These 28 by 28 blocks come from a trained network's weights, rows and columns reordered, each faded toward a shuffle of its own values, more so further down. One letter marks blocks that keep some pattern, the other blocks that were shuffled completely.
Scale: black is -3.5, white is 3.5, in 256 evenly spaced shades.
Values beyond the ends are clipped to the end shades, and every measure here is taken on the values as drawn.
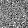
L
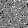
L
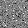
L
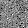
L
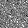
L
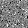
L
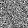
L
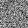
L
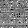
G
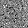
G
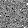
L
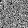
L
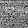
G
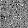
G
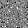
G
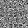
G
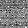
G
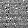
G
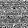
G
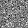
L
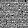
G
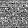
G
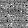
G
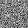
L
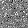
L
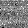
G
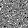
L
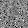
L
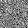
L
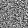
L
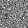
L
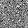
L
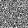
L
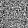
L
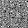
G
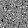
L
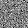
L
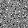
L
